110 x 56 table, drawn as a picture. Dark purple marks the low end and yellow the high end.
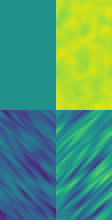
The table splits into 2 rows of 2 panels. Panel 1,1: middling, flat. Panel 1,2: very high, blotchy, faint in contrast. Panel 2,1: low, slanting down to the right. Panel 2,2: middling, slanting up to the right, strong in contrast.
